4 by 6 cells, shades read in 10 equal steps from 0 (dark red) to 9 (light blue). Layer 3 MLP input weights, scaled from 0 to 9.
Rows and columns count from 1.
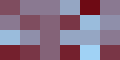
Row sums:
25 28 37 19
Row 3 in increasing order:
4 5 6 7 7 8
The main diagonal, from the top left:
3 3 4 1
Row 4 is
1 2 4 1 9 2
